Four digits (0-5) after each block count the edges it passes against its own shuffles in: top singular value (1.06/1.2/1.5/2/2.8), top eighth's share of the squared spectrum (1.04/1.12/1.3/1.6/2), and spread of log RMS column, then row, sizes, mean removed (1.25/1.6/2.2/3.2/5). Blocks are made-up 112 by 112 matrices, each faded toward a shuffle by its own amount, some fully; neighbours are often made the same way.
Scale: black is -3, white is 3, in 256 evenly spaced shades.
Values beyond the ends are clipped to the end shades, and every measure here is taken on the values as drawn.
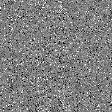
1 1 2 1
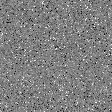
0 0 0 0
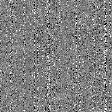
2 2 4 0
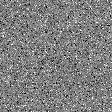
0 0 0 0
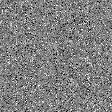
0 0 2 0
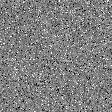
0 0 0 0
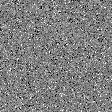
0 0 0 0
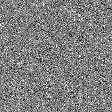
1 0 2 0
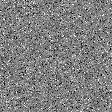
0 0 0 0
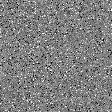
0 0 1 0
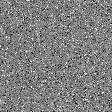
0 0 0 0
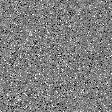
0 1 2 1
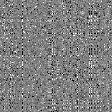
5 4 3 2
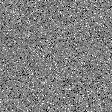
1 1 0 0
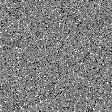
3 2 1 0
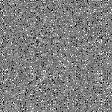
4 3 2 1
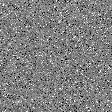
2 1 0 0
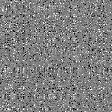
4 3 2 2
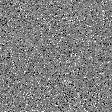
2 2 0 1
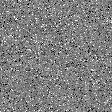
2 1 0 0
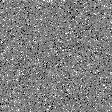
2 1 0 0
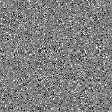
4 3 2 1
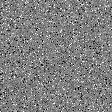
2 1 0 0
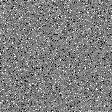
2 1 0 0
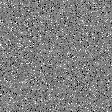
2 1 0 0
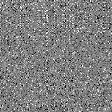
4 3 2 2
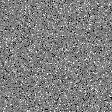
2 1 0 0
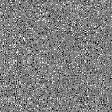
4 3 2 1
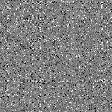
4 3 2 1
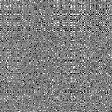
5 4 3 3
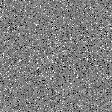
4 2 1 1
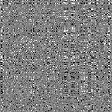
5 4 3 3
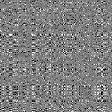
5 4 3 4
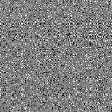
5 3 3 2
